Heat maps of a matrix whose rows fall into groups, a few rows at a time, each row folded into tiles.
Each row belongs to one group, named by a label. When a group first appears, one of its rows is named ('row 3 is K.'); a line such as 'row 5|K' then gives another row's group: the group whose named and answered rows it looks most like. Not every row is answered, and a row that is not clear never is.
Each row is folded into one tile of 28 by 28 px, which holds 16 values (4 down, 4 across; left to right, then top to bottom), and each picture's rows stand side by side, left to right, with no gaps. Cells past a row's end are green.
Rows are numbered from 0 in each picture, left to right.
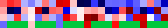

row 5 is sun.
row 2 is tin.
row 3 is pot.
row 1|pot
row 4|sun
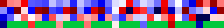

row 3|sun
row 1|sun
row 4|pot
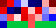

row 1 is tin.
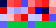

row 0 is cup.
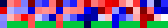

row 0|cup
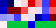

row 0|sun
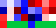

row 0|sun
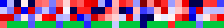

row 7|cup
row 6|tin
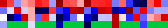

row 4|sun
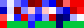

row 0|sun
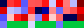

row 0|cup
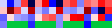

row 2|cup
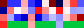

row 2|cup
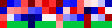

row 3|sun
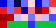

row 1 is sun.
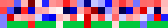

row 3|pot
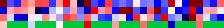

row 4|sun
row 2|tin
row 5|sun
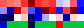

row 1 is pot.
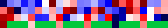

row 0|pot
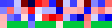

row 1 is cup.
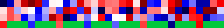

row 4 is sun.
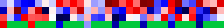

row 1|pot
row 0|sun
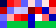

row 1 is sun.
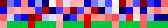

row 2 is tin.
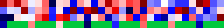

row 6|sun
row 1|tin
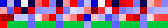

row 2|cup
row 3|sun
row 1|cup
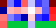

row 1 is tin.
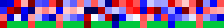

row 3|sun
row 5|sun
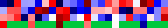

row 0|tin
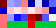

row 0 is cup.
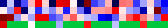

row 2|tin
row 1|tin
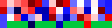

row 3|sun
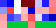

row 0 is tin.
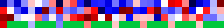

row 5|sun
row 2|cup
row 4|sun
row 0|pot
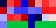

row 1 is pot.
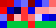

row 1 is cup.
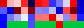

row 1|cup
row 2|tin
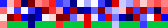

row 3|sun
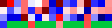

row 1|tin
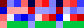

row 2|cup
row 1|cup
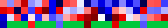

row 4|pot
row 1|tin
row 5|cup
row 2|cup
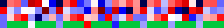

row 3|sun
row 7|cup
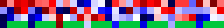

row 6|cup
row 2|sun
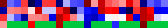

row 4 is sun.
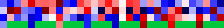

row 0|sun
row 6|pot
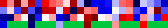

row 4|tin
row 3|pot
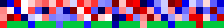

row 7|sun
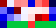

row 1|tin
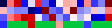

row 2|tin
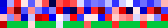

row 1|tin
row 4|pot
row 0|tin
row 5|sun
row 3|sun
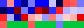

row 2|cup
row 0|sun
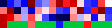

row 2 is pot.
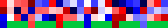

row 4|pot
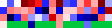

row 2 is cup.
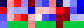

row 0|cup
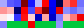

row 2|cup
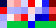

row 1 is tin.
